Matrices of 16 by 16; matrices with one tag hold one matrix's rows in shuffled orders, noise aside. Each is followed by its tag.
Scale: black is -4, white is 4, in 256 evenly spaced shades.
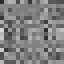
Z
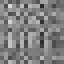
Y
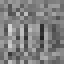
Y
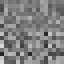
Z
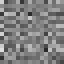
Z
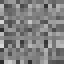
Z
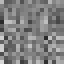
Z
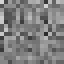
Z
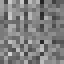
Y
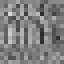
Y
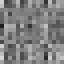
Z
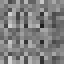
Y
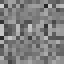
Z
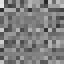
Z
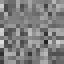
Z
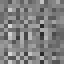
Y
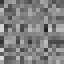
Z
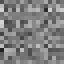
Z
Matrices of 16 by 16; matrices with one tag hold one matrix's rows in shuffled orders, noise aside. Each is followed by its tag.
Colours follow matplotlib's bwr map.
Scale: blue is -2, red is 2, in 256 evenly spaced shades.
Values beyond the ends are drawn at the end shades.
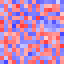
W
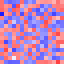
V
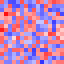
V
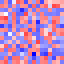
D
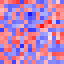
V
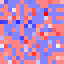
V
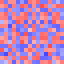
D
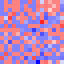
W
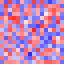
W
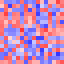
V
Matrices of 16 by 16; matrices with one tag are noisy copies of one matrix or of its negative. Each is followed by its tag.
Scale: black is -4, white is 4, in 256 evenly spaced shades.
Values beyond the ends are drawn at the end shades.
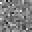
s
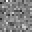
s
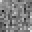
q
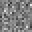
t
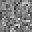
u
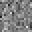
t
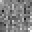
q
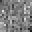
q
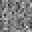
t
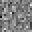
t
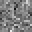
u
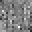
q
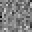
t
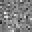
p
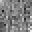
q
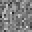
t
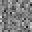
t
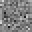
p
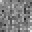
q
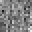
q
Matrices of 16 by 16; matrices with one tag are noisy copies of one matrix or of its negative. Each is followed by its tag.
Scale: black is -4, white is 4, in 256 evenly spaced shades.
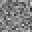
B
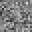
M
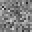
M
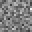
B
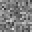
M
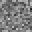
B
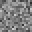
B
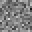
B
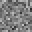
B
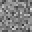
B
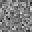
B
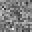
M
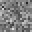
M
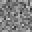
B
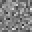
B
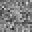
M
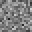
B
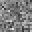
M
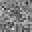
M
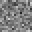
B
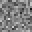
B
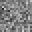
M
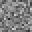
B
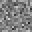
B
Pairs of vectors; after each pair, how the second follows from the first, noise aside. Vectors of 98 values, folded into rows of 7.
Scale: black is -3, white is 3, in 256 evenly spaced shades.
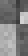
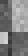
reversed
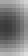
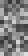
shuffled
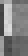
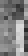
reversed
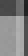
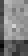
reversed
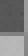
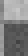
reversed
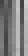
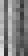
reversed
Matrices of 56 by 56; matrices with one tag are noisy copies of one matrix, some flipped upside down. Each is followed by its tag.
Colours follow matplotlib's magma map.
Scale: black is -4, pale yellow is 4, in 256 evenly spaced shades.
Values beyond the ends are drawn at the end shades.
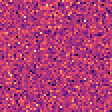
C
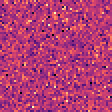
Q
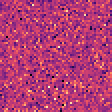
Q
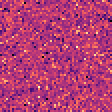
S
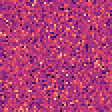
Q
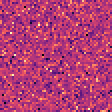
S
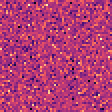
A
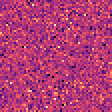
Q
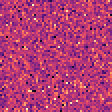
Q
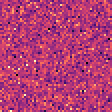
C
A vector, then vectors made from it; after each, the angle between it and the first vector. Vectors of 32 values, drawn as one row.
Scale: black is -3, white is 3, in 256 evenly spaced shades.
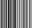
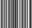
partly aligned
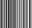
nearly parallel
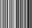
nearly opposite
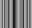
partly aligned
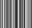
orthogonal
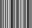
partly opposed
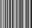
partly opposed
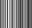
nearly opposite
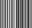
nearly opposite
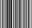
orthogonal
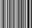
partly opposed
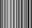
partly opposed
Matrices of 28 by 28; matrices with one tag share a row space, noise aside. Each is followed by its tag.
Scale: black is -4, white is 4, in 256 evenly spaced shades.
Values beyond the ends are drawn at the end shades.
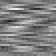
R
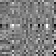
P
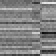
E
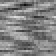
R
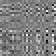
P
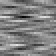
R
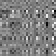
P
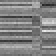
E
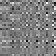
P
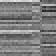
E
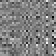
P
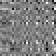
P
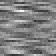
R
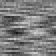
R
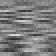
R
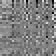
P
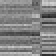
E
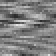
R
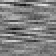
R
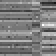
E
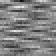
R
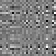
P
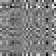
P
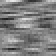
R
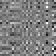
P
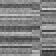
E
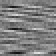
R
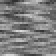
R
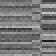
E
